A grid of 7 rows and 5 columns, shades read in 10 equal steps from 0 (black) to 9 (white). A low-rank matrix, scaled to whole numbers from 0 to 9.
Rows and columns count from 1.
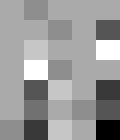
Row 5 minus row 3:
0 -4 1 0 -7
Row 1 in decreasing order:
6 6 6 6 5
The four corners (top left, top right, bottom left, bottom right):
6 6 5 0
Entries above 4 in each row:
5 4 5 5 3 3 3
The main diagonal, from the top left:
6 6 6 6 2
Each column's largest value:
6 9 7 6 9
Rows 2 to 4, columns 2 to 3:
6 5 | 7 6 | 9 5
